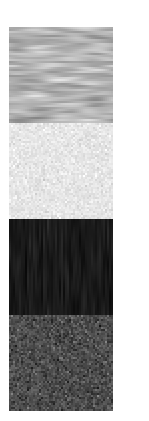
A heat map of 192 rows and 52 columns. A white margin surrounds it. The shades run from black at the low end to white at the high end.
The table splits into 4 rows of 1 panel. Panel 1,1: high, streaked across. Panel 2,1: very high, fine-grained, faint in contrast. Panel 3,1: very low, streaked downward, faint in contrast. Panel 4,1: low, fine-grained.
